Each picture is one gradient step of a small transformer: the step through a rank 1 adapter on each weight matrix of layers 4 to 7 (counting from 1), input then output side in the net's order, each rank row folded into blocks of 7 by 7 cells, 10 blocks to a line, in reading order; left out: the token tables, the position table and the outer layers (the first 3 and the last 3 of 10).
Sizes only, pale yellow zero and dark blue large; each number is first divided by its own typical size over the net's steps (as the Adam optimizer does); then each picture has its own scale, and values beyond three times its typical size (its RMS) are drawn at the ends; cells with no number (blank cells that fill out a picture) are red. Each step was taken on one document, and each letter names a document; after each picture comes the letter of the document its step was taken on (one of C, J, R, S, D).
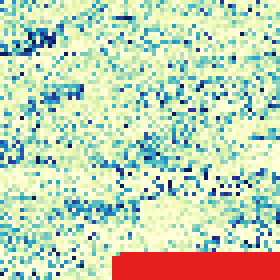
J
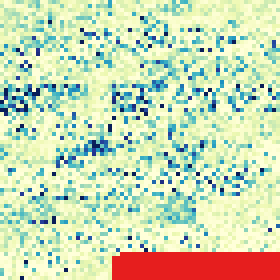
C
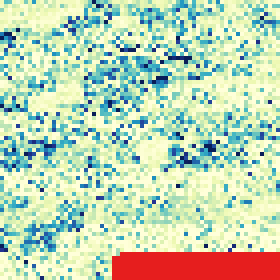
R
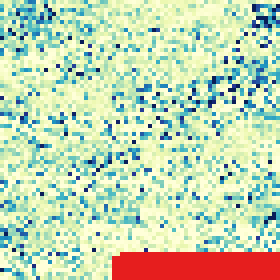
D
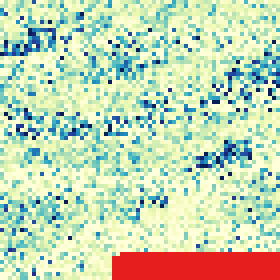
D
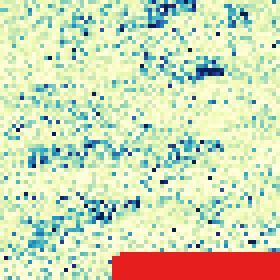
C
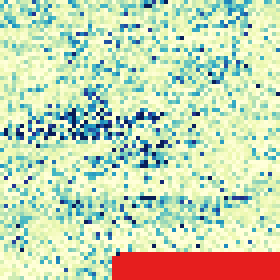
C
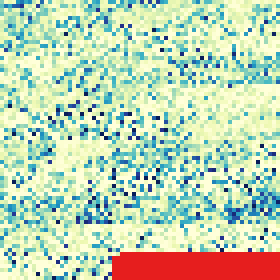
R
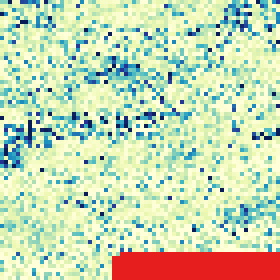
C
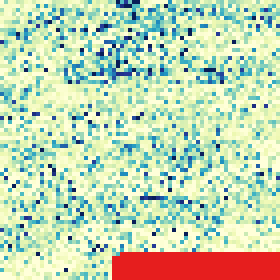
C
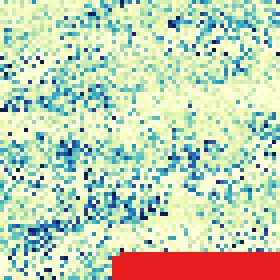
R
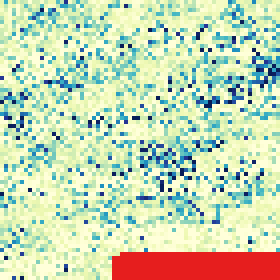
D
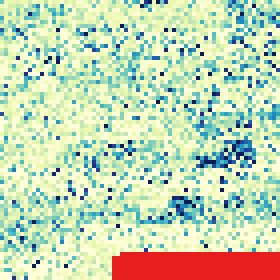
D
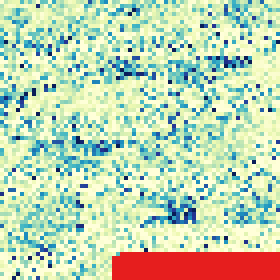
J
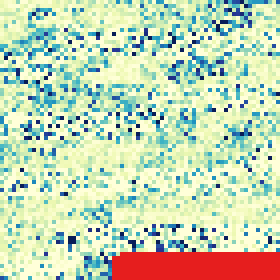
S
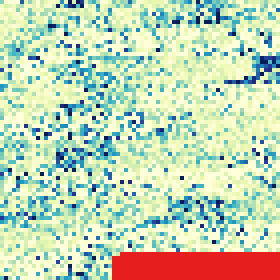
R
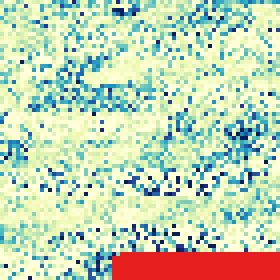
S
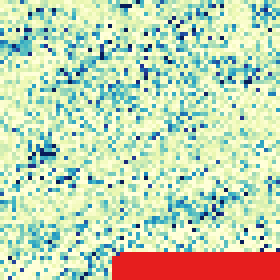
C
